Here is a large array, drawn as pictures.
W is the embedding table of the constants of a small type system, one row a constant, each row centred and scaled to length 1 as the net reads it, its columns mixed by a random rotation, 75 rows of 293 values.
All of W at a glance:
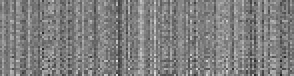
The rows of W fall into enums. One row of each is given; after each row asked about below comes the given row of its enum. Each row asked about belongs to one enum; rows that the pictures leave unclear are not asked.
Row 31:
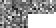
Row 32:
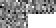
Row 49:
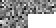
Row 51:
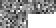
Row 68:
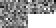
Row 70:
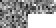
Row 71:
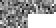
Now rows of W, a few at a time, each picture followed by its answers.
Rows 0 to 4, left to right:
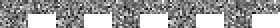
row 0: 51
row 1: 49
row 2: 31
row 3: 49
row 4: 31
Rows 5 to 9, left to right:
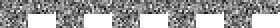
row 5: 51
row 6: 71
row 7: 51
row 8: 51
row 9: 71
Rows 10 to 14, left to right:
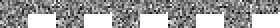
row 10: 71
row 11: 49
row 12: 51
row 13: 49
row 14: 32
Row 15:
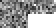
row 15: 70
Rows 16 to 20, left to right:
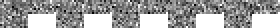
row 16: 31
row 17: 32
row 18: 32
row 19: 71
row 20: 70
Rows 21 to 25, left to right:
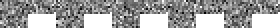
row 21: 71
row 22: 49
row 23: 31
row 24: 32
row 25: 71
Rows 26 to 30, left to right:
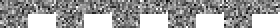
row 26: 71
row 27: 51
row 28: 68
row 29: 71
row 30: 49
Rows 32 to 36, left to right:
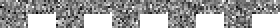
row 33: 49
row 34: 51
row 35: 70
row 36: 31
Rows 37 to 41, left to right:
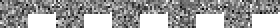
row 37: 71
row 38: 49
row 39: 70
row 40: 31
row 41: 32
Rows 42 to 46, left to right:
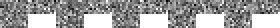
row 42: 68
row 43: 31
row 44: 68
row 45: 71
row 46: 51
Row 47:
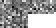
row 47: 31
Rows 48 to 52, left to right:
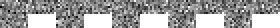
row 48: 32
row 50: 70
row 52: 51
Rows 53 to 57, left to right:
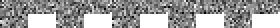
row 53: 49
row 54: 71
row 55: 49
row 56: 32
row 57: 51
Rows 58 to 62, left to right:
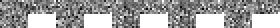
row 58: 70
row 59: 49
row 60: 31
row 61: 31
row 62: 51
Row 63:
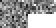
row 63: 70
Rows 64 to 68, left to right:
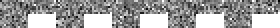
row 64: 70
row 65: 49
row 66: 31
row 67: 70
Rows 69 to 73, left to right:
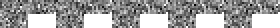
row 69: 51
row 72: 71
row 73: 71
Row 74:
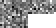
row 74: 31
